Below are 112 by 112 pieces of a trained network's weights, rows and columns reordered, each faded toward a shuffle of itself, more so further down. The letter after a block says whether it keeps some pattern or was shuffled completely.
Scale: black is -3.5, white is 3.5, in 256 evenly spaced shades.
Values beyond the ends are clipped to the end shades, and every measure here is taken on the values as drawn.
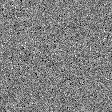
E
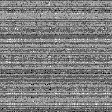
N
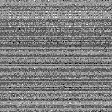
N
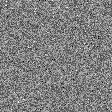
E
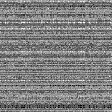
N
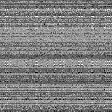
N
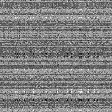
N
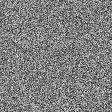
E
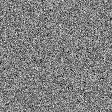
E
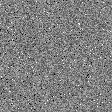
E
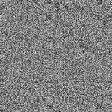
N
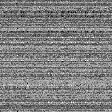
N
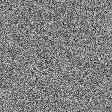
E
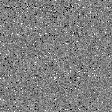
N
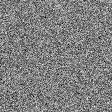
E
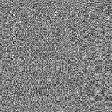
N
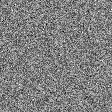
E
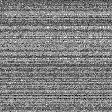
N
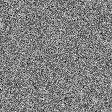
E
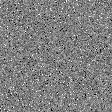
E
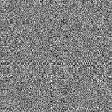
N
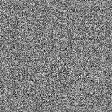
N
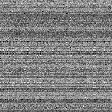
N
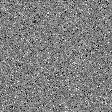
E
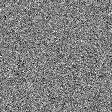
E
